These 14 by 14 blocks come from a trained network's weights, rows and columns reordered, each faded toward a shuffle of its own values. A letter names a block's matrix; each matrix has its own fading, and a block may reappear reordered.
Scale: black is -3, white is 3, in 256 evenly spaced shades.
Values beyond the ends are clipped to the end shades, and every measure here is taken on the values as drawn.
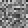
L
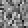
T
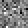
L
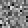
L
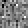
L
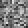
T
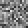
T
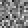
T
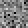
L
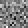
L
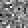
L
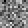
T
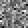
L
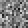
T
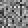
T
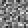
T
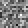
T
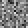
T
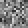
T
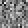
T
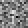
L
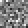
L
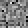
L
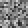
T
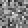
T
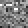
L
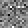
L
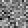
L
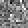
L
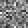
L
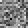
T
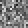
T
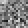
T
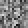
T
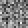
T
